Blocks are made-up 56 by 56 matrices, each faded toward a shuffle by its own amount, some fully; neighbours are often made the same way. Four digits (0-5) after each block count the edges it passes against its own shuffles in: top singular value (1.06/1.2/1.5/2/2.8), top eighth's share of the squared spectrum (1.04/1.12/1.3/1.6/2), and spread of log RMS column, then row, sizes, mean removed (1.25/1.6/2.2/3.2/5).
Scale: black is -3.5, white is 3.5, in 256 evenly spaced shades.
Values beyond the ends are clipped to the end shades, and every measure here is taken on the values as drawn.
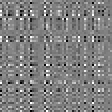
5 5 4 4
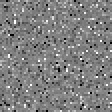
1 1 0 0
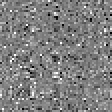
4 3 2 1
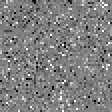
2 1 0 0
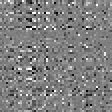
4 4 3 3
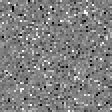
0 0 0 0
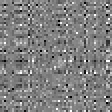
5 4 3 3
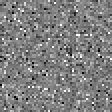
1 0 0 0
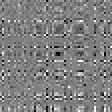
5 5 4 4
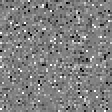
2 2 0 0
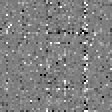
2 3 2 1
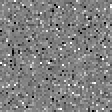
0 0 0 0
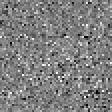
1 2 0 2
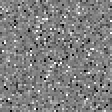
0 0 0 0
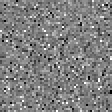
0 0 0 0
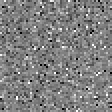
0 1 0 1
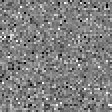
1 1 0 1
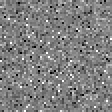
0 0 0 0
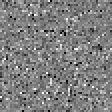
1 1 0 2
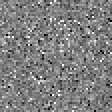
2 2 0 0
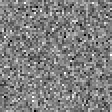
0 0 0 0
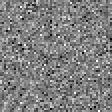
0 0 0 0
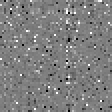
2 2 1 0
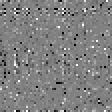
4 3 1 2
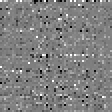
4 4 2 2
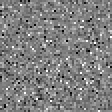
1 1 0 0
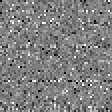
3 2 0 1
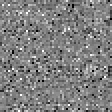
2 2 0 2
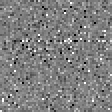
2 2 0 1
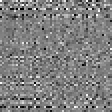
4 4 2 3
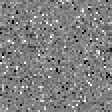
1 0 0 0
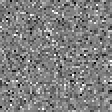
2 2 0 1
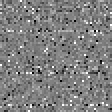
3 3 0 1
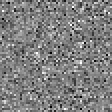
3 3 2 1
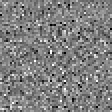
3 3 1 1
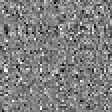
4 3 2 2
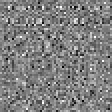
4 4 2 2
